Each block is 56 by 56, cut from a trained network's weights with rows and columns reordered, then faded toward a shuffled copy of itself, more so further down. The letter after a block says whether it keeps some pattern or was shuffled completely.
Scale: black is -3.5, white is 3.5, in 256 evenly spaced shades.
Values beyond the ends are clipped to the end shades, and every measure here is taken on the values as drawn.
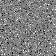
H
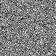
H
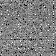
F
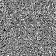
F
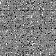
F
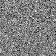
F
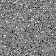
H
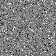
H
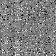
F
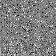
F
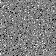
H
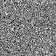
F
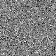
F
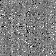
F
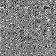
F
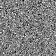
F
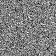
H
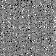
F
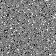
H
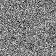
H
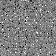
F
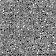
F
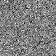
F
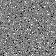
H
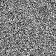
H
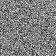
H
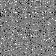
F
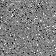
H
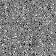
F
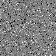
H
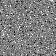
H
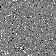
H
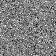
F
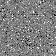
H
